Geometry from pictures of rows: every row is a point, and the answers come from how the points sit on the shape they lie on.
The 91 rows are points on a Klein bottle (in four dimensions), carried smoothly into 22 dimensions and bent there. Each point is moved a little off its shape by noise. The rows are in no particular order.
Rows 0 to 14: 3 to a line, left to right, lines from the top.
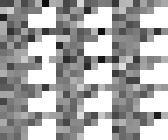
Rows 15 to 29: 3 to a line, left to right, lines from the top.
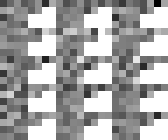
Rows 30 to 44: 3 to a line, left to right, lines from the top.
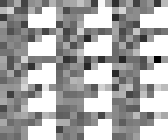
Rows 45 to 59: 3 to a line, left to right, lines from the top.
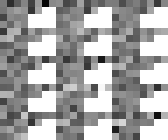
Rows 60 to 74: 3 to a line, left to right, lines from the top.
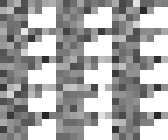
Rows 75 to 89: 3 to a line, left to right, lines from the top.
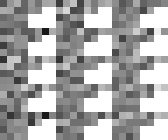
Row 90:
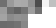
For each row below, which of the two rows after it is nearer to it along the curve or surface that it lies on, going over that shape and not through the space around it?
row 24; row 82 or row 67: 67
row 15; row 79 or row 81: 81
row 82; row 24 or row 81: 81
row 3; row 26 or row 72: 72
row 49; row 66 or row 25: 25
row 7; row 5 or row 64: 5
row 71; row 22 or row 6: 22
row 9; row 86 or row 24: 24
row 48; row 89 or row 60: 89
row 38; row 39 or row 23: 23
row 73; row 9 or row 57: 57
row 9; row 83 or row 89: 89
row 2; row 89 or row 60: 89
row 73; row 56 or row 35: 35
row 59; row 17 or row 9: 17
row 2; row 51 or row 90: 90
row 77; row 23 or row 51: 51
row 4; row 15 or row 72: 72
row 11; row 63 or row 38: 63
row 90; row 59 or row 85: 85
